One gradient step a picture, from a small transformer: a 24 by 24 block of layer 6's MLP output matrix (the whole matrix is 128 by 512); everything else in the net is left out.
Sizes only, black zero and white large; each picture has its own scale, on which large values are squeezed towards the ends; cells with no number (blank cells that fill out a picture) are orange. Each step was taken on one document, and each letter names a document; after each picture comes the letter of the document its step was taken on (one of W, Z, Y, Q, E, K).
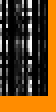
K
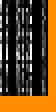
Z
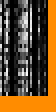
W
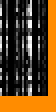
K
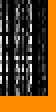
Z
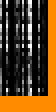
K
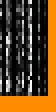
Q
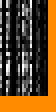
Q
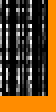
Z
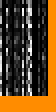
Q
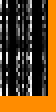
Z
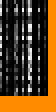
K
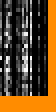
W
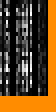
W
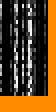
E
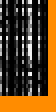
K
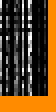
Q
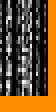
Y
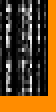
Y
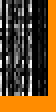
Q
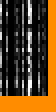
K
